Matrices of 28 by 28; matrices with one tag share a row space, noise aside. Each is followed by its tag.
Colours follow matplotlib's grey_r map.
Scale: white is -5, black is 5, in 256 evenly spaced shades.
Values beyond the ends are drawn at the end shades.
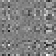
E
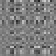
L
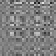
L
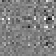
E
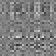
L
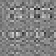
L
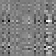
E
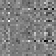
E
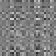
L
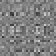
L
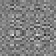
L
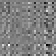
E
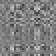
L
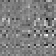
E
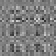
L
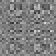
L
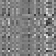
E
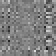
E
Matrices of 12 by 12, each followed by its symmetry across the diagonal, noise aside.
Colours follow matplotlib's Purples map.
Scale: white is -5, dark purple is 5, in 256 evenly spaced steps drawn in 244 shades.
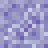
symmetric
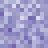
neither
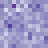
neither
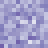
neither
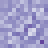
symmetric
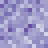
symmetric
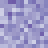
antisymmetric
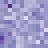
neither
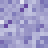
symmetric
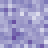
antisymmetric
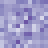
antisymmetric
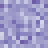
antisymmetric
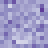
neither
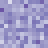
antisymmetric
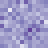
symmetric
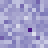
symmetric
